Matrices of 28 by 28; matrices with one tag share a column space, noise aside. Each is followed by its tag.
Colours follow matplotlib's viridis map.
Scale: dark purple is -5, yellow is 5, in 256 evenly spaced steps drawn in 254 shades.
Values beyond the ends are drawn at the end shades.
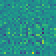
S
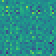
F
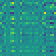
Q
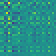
Q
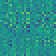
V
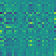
V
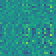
S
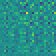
Q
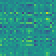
V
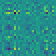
F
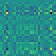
F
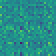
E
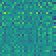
Q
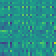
E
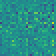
V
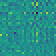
Q
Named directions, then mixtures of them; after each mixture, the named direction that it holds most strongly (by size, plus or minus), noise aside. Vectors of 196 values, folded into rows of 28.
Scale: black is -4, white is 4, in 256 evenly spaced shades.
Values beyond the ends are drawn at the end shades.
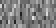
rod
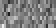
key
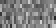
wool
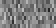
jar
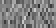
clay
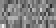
key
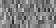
jar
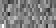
key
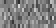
jar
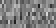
rod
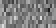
key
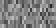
clay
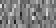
rod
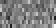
wool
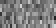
wool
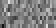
key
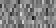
rod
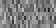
jar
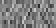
clay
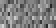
key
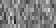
jar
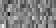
key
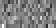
key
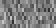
jar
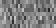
jar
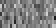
wool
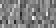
rod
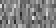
rod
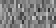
jar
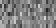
rod
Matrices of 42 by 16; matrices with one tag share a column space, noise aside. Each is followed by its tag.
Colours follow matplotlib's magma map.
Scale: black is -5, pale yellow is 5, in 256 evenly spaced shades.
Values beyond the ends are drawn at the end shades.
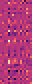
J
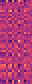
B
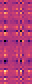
J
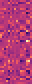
J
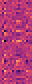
J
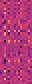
J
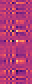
J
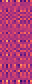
B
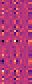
J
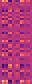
B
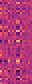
J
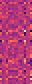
J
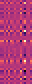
J
